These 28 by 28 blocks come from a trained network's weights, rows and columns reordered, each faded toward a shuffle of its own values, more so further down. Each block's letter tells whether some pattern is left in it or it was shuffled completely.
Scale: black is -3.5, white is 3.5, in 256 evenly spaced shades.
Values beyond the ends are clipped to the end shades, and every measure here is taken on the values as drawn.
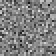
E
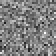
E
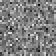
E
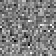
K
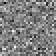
K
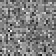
K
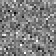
E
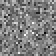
E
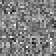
K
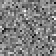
E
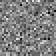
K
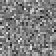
E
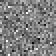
E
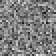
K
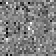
K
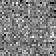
K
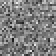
K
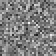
E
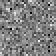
K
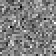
E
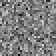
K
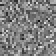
E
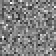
E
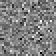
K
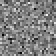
E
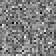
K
